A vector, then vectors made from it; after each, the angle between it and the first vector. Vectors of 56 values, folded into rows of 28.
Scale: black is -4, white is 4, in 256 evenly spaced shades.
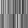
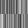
partly opposed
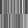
partly opposed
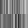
partly opposed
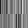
nearly opposite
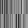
nearly opposite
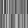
orthogonal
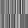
partly aligned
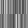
nearly parallel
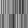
nearly parallel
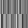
partly aligned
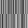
partly aligned
